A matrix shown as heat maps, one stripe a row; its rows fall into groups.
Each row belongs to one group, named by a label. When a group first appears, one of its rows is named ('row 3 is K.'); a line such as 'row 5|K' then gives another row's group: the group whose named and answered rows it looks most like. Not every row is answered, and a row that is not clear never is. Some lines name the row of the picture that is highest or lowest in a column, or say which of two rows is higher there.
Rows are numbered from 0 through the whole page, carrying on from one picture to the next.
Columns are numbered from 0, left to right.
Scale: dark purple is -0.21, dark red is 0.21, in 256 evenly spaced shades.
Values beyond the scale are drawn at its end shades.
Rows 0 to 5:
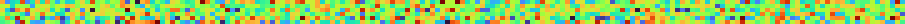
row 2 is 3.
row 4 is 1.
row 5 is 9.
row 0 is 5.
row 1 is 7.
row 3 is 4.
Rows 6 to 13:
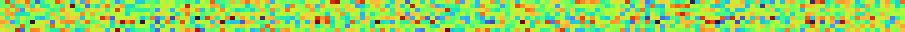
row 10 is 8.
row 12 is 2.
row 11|7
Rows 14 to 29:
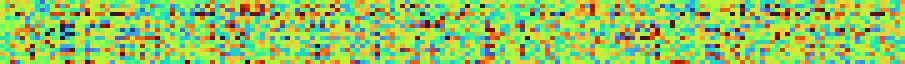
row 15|8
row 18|5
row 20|3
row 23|9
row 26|3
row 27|7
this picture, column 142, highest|27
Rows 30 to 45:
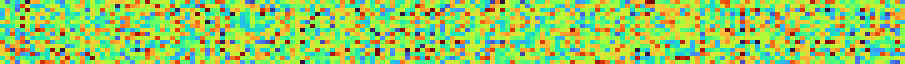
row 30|4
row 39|9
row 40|5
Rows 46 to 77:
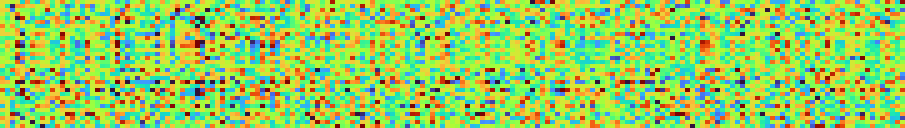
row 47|3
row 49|1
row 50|9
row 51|2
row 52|8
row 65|5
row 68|2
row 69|9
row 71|7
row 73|7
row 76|7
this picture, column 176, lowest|67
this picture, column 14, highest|74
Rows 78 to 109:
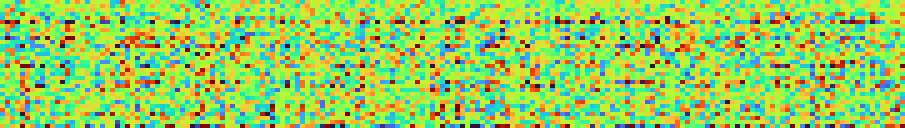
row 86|4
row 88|7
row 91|8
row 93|1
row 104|5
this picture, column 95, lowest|109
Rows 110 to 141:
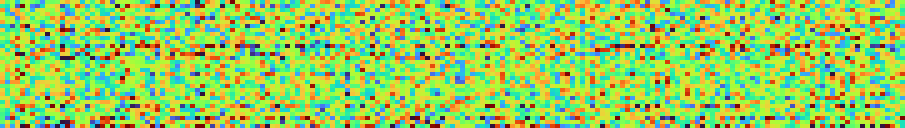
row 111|9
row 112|1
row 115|8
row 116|4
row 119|1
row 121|9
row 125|1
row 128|2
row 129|1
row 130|1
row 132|2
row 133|2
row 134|1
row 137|9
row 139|8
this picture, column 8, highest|122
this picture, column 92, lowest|121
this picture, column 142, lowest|136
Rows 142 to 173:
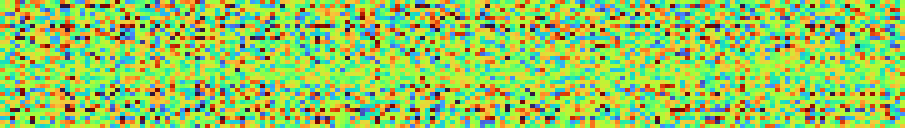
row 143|3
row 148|7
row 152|7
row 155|3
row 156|2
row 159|5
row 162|9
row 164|9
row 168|2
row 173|8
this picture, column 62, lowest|166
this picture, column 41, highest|173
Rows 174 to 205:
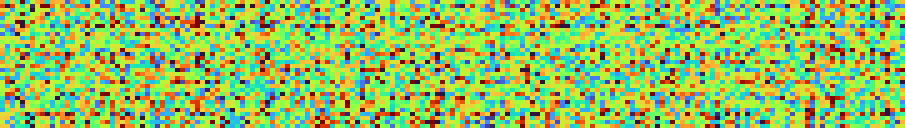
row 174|2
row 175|1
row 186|1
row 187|2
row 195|4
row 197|3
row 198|5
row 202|2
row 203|7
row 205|7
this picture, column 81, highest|181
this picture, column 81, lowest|198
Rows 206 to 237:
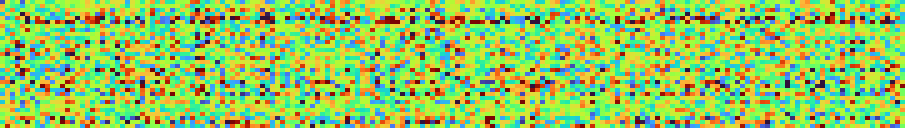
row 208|8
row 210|5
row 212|5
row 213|3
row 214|8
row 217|9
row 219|1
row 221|5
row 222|1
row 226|7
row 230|7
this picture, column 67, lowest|227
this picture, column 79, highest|211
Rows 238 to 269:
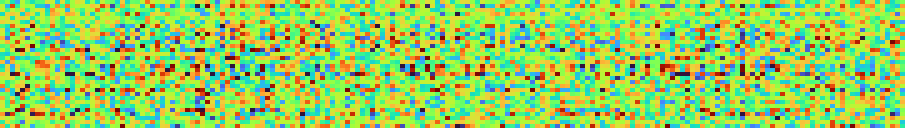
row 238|5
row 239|8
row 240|2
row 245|5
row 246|8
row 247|5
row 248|1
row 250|9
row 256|3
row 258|4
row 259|5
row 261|5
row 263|8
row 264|2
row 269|1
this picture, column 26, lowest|266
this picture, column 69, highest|260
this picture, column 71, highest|256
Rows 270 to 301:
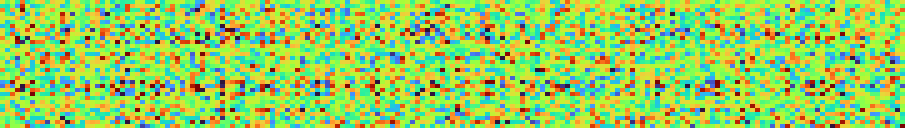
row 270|2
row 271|9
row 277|3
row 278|8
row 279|5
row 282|1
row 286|9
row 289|1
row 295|7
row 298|1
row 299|9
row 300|2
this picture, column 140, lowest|297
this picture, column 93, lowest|278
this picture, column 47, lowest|279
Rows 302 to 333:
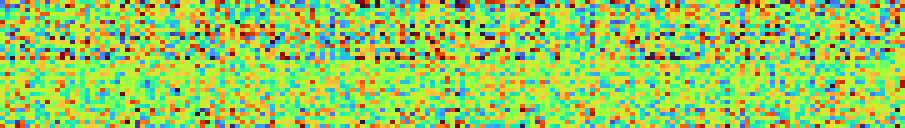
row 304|4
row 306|4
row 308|8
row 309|5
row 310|8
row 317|7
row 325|1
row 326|2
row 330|8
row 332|5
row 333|5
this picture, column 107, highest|302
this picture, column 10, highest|311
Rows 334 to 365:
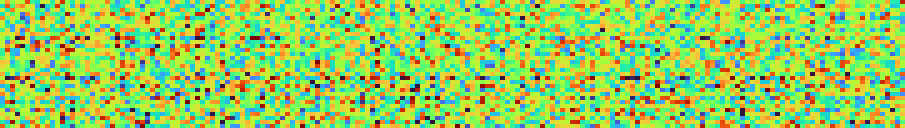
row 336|8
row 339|4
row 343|9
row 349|7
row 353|3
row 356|8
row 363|3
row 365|5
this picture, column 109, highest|353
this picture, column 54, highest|353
